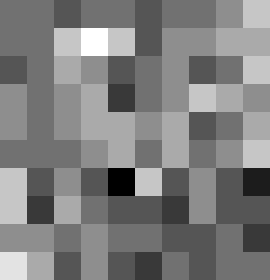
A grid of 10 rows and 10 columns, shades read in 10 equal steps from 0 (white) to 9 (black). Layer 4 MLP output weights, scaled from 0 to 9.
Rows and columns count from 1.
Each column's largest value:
6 7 6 6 9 7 7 6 6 8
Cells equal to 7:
5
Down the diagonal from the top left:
5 5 3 3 3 5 6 4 5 5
